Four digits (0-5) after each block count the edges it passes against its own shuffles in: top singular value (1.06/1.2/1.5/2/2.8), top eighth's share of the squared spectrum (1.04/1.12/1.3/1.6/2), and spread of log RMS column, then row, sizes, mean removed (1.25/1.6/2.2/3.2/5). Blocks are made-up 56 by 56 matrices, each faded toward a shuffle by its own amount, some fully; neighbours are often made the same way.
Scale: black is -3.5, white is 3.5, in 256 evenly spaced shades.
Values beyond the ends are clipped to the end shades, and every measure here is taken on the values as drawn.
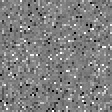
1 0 0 0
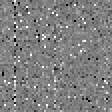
3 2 1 0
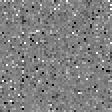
2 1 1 0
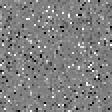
0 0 0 0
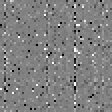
4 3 2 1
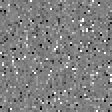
0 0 0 0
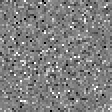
0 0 0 0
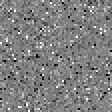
1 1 0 0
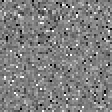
2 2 1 0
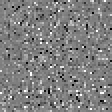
3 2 1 0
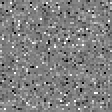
2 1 0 1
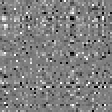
4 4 2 2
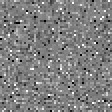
2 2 0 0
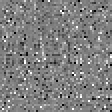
3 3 1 1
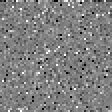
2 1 0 1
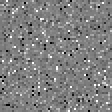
0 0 0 0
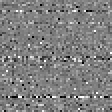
3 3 0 3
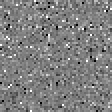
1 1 0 1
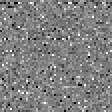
2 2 0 1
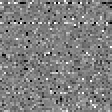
2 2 0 2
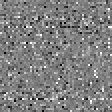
2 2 0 2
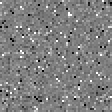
0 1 0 0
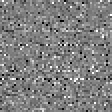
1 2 0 2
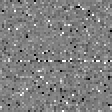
2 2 0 1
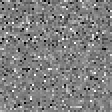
0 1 0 1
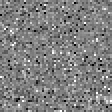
0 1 0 1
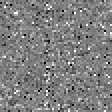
1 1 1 0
